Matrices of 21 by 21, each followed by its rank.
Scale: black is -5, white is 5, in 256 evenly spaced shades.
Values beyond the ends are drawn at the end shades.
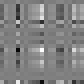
one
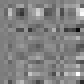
two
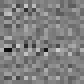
three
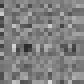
three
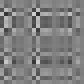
one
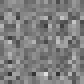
three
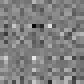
three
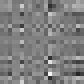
two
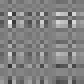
one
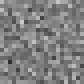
full rank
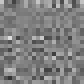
three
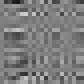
two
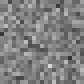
full rank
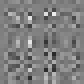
two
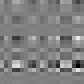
one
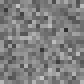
full rank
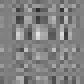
two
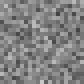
full rank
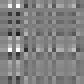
one
